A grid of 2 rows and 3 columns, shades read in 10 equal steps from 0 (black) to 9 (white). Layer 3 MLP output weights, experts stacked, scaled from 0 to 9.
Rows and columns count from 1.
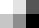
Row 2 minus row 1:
-2 -3 -3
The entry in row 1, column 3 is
3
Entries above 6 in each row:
2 1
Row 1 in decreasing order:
9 8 3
